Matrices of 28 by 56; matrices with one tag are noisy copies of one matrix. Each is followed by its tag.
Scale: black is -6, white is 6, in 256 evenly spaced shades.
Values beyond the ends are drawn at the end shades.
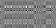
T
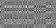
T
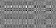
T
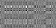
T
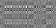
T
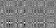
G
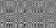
G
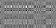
T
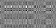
T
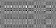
T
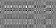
T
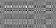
T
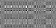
T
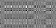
T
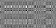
T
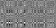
G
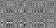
G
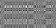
T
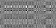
T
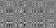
G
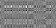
T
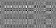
T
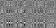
G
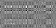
T
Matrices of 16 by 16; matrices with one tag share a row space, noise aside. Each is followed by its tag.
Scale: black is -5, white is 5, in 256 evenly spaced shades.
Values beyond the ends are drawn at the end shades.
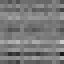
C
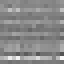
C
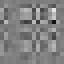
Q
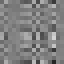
Q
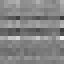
C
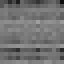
C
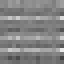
C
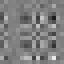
Q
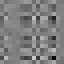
Q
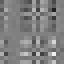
Q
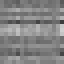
C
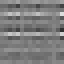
C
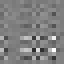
Q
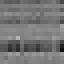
C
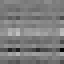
C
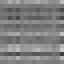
C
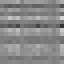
C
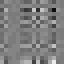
Q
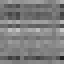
C
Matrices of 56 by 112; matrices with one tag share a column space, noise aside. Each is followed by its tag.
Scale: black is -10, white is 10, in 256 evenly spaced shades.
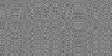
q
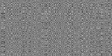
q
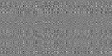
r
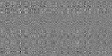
r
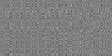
q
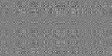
r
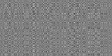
q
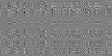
r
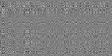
r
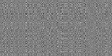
q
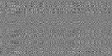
r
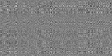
r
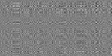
r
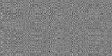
q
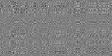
r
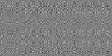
r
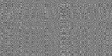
q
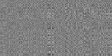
q
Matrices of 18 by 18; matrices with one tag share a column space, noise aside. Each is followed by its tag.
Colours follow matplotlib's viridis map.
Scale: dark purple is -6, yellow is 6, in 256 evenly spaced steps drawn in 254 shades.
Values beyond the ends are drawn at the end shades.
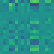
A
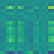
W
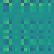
A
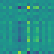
W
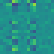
A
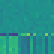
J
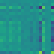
W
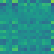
A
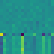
J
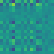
A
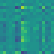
W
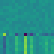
J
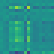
W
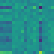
W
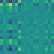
A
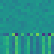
J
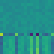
J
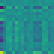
W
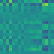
A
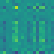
W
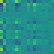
A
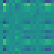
A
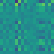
A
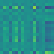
W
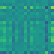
W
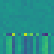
J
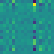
A
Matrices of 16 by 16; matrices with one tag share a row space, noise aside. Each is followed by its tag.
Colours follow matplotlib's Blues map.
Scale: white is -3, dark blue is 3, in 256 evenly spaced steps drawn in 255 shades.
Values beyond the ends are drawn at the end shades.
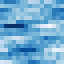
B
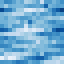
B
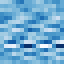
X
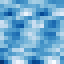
X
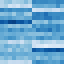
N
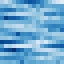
B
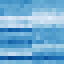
N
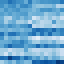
N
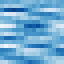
B
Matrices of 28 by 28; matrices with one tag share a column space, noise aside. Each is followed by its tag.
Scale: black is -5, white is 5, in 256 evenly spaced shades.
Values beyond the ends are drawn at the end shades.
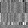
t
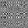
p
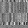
t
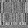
t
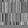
t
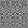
p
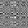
p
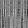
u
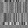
t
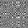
p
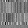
t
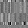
t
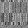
t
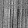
u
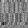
t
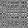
p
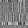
t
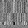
t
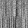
u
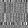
t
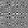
p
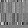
t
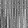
u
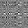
p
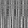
u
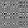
p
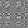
p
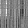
u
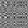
p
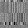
t
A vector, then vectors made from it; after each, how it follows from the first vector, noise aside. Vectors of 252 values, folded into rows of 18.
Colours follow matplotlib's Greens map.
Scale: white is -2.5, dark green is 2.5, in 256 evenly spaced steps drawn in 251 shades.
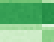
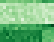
negated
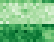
negated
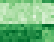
negated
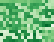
sign-scrambled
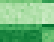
negated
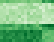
negated
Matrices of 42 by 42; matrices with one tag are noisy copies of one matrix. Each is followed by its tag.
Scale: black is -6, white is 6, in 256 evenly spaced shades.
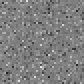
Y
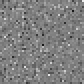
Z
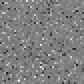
Y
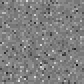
Y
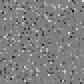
Z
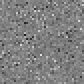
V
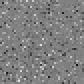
Y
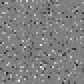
Y
